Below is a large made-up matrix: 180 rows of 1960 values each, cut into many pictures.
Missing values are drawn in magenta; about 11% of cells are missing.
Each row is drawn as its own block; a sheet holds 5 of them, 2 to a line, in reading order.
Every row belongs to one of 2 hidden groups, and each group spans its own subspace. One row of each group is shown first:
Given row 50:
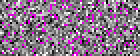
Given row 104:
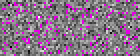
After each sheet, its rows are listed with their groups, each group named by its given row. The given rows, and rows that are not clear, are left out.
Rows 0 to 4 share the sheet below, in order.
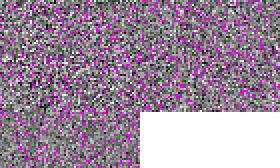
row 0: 50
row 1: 50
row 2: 104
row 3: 104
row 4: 50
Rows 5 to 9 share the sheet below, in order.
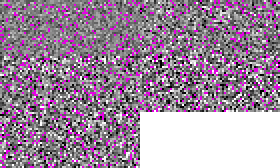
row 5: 50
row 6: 104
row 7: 50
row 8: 104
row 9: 50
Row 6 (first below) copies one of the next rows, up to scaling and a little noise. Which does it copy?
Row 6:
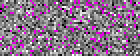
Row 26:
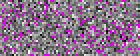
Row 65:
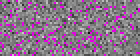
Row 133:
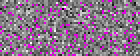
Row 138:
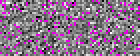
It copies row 133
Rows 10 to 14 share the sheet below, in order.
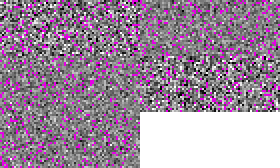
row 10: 50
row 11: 50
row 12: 104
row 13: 50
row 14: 104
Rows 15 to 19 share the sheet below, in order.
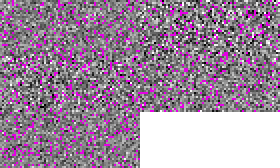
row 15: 50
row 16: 50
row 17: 104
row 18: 104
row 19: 50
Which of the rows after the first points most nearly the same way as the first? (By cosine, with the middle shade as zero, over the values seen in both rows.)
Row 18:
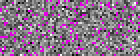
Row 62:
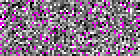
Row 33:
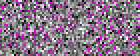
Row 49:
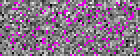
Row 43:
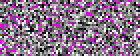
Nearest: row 33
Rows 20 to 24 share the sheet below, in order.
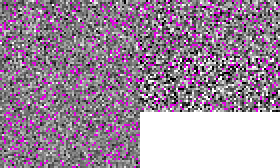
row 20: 50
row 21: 104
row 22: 104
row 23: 50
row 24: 50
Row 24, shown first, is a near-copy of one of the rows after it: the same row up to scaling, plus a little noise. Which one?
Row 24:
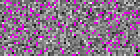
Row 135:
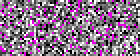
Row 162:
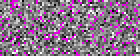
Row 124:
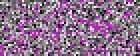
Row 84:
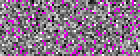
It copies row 124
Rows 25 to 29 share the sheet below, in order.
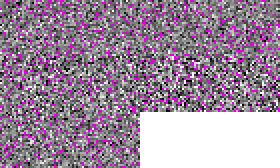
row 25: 50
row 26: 104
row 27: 50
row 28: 50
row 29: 104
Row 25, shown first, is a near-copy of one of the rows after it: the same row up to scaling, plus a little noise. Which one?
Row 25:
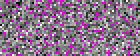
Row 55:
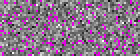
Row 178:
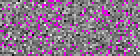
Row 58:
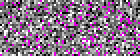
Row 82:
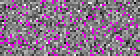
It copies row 58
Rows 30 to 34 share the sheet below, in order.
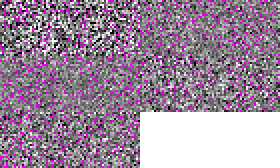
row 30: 104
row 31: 104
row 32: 104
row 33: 104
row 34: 50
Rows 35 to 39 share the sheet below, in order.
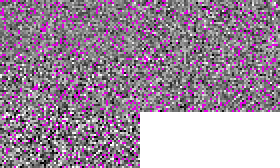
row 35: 104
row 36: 104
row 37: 104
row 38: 104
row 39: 104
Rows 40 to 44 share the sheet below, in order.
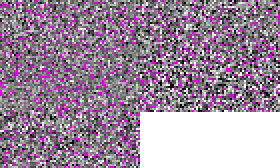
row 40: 104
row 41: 50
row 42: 50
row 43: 104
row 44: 50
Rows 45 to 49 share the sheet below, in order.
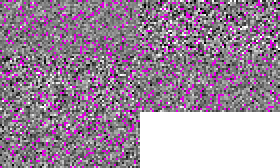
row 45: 50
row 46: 50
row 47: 104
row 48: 104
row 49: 50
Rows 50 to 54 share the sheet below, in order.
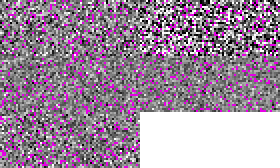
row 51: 104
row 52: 50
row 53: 50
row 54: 50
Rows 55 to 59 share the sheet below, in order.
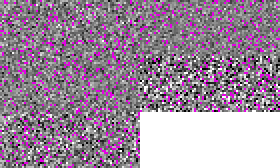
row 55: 50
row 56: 50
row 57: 50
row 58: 50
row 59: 50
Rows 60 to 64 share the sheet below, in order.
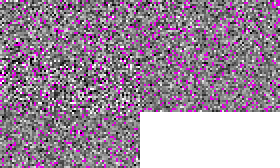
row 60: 50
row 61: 104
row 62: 50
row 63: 104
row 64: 50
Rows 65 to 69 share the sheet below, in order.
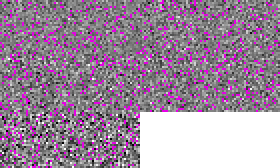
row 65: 104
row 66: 104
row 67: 104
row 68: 104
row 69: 50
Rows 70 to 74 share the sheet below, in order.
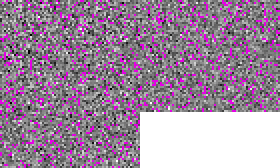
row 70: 104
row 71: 104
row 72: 104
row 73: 104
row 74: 50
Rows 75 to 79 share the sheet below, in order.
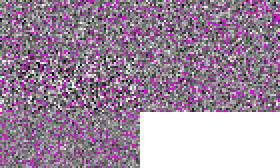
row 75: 104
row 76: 104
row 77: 50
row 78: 50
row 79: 50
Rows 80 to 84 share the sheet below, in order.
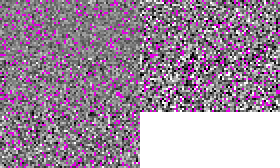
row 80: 50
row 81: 50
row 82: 50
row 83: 50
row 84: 50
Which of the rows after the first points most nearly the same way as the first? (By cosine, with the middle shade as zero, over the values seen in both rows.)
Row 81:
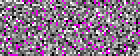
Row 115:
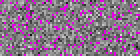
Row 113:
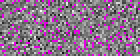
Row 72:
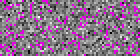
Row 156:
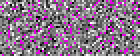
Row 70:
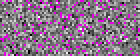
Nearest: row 115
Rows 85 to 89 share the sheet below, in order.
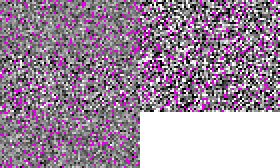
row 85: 104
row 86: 104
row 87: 104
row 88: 104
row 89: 104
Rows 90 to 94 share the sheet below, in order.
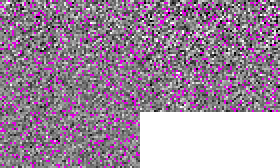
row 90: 104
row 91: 50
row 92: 104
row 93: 104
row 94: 50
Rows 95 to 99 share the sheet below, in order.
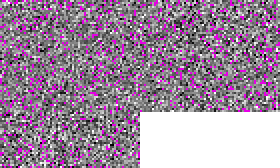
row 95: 104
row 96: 50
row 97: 50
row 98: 50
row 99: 104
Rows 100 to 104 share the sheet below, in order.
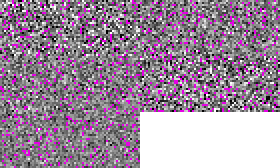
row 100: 104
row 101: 104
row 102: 104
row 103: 50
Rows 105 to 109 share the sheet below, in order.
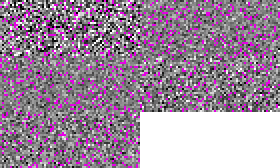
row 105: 104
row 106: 50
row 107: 104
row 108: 50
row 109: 104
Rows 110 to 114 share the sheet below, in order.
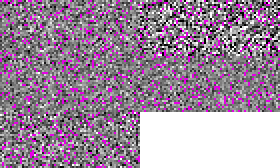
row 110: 104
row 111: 50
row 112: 104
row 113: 50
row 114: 50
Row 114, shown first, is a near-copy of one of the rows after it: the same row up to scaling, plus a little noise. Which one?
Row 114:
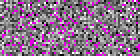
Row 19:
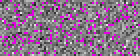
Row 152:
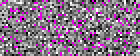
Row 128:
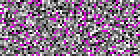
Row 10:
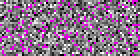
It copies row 10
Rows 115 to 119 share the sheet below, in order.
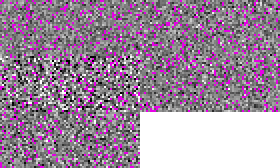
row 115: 50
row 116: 50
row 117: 50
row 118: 104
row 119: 50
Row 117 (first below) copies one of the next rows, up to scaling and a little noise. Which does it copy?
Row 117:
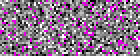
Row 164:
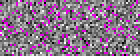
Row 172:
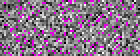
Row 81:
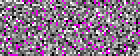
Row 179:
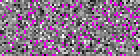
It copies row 179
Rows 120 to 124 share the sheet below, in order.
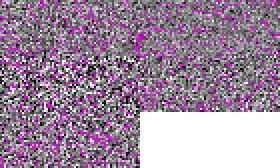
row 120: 104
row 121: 50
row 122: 50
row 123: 50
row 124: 50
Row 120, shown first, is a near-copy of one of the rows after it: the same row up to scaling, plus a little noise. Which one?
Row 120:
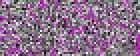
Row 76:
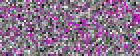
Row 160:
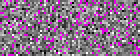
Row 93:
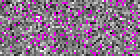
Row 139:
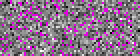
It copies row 160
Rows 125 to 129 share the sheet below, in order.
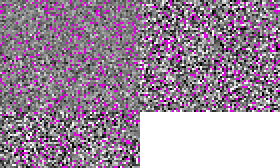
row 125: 50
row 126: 50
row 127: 104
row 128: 50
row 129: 50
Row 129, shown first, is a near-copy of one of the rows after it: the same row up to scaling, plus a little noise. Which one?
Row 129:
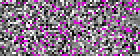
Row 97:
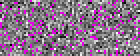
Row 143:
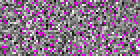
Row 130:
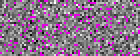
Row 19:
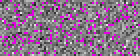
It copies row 143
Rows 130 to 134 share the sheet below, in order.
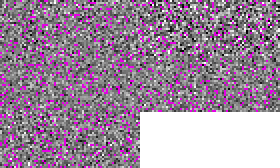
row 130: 50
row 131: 104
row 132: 104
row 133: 104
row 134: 104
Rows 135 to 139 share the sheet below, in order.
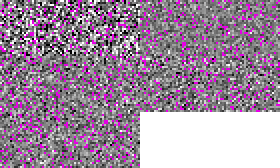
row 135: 50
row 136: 104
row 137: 50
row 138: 104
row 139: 104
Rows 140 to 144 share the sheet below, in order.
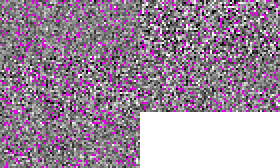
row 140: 50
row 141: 50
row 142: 50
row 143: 50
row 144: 50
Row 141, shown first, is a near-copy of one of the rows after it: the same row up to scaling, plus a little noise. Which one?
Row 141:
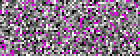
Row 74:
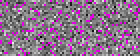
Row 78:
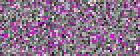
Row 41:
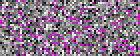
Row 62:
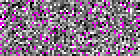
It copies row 41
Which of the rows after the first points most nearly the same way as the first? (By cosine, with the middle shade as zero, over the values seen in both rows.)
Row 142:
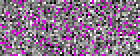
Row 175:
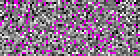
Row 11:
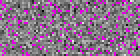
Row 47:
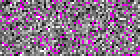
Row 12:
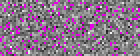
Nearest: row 175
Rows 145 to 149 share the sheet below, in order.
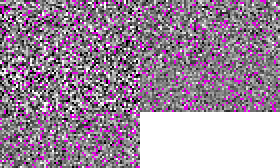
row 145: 50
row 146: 104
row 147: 50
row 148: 104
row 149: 104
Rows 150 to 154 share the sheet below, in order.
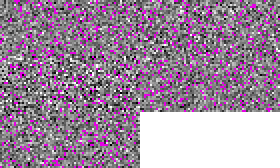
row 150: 50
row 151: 50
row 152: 50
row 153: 104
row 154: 104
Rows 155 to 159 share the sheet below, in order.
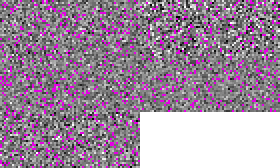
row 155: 104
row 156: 104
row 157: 104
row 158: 104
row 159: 50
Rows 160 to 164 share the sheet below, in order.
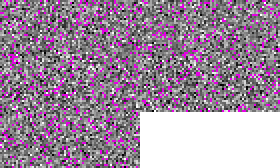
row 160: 104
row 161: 50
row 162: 50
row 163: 104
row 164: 50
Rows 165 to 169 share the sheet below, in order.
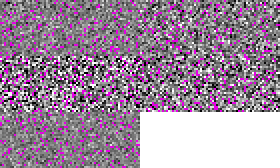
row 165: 104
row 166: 50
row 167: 50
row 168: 50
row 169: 104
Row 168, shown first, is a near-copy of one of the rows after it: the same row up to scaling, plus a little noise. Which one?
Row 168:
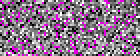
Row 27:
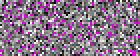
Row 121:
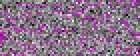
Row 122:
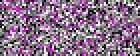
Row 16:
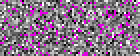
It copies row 121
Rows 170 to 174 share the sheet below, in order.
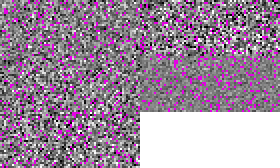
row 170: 50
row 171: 50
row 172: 50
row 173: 50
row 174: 50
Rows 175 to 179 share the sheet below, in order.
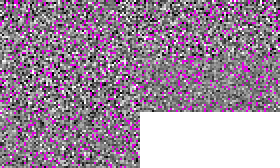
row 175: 50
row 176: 50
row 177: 50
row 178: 50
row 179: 50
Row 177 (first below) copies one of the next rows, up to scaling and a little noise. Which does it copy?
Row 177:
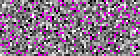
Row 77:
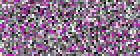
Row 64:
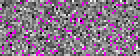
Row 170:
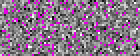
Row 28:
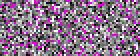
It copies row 170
